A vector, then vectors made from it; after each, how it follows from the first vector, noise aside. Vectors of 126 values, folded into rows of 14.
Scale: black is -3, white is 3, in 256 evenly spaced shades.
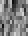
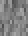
shrunk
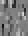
partly zeroed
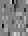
partly zeroed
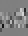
partly zeroed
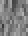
shrunk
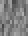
shrunk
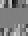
partly zeroed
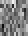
sign-scrambled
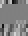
partly zeroed
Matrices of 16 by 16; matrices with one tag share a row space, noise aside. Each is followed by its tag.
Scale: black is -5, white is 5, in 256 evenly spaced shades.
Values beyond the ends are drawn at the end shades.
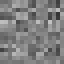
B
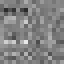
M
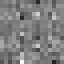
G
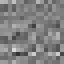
B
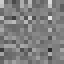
M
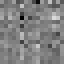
G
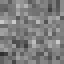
B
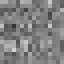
M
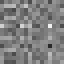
M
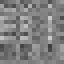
M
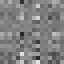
G
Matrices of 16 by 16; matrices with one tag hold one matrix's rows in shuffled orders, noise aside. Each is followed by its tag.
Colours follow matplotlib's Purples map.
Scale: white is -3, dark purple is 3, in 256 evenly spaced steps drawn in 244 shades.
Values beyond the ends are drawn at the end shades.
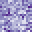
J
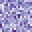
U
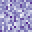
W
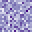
W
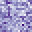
J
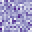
U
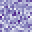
U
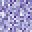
W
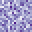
W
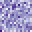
U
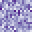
U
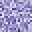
U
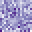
U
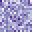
U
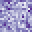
J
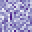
W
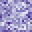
J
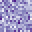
U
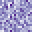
W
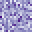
U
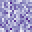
W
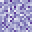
W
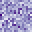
U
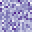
U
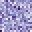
U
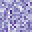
W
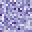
U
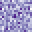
U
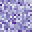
U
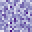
W
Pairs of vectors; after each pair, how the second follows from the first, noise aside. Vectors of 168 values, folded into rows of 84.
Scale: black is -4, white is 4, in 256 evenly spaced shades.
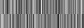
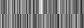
sign-scrambled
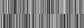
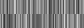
sign-scrambled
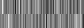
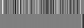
partly zeroed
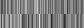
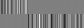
partly zeroed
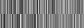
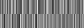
sign-scrambled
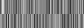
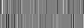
partly zeroed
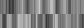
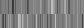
partly zeroed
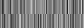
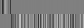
partly zeroed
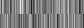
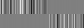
partly zeroed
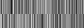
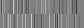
partly zeroed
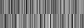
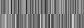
sign-scrambled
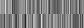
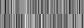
sign-scrambled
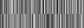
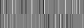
partly zeroed
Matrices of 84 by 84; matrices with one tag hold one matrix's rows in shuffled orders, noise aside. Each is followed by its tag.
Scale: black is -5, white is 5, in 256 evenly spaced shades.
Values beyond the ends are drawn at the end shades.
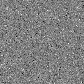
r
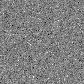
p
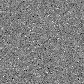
p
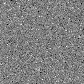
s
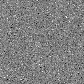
s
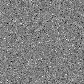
s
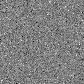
r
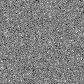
r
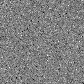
r
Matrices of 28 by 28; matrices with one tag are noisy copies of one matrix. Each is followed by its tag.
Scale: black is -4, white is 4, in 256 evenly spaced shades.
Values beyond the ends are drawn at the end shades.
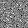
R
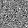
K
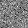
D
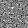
R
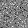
D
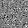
K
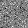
D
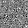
K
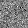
D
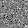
K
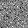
D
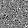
K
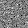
R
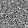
K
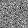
D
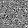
K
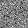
D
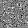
R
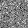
D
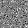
K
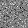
D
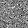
R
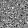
R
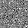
K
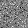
D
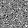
K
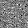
R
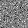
D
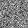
D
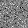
D
